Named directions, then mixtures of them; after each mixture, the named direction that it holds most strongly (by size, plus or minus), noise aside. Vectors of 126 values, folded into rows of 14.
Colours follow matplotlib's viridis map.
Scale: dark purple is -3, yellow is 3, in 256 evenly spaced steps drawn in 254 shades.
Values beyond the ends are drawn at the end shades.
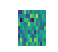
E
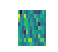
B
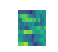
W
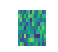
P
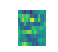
W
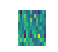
B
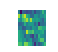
W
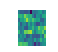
W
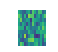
P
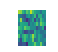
W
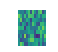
P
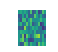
P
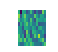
B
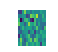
E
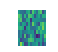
P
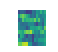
W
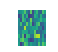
P
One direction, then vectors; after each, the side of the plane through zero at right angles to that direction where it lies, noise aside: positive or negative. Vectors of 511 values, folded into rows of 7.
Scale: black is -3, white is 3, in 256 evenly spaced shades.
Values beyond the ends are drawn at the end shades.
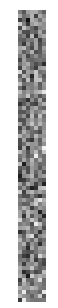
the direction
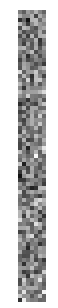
positive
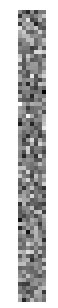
negative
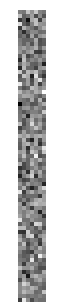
positive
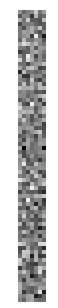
negative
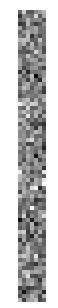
negative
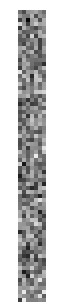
positive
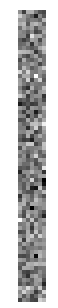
positive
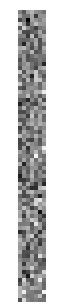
positive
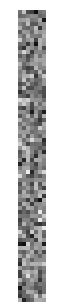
negative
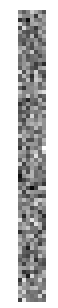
positive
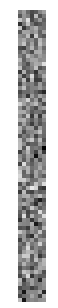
negative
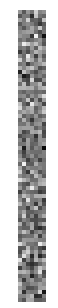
negative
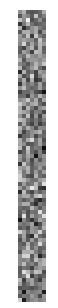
negative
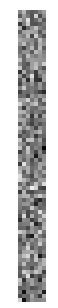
negative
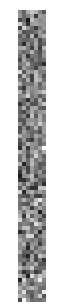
positive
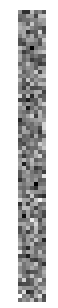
positive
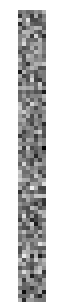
negative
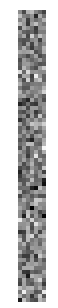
positive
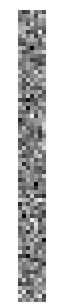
positive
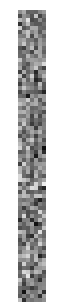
negative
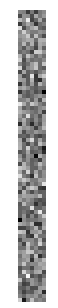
negative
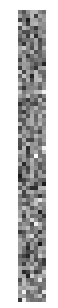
positive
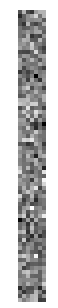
negative
